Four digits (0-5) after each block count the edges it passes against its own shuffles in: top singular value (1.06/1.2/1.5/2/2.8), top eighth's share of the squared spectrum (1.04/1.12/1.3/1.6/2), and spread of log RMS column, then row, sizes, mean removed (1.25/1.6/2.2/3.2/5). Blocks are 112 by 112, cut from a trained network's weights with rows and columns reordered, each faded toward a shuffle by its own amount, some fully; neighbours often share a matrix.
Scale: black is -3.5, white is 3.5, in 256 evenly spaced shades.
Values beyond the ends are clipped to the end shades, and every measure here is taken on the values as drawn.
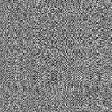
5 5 3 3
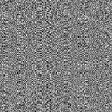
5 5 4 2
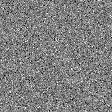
0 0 0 0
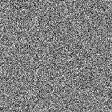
3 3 1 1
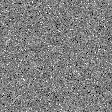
1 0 0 0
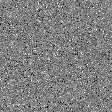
1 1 0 0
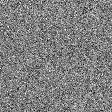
0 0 0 0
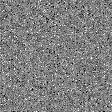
1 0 0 0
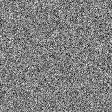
2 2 0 0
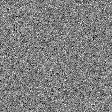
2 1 0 0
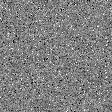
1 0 0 0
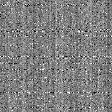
3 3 0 3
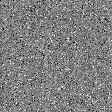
1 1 0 0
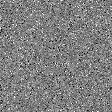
0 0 0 0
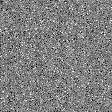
0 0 0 0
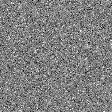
2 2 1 0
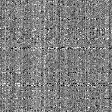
4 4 1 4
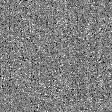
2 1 0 1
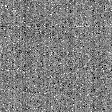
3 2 0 2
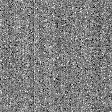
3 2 0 1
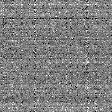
4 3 3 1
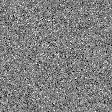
1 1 0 0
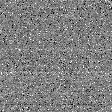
2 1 1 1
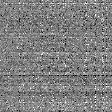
4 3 3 1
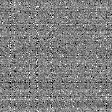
4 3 3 1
